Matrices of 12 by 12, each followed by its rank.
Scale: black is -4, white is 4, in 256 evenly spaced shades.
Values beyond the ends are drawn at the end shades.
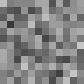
full rank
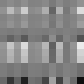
one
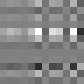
one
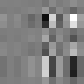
one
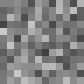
full rank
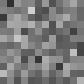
full rank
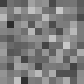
full rank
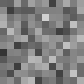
full rank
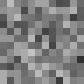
full rank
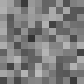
full rank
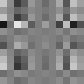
one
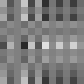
one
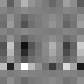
one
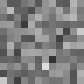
full rank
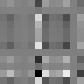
one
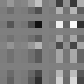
one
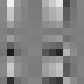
one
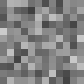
full rank
